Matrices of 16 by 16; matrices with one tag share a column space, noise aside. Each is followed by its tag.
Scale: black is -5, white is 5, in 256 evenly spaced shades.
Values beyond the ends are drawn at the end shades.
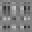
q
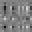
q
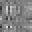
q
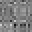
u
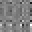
u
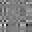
u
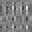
q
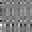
u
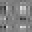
q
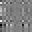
u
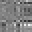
u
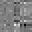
u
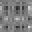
q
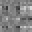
q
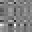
u
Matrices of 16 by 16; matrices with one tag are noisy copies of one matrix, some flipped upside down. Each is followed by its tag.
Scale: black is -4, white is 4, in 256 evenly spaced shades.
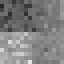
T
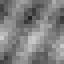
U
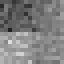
T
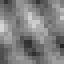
U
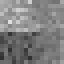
T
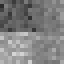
T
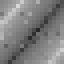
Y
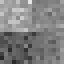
T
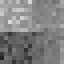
T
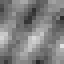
U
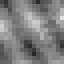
U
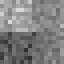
T
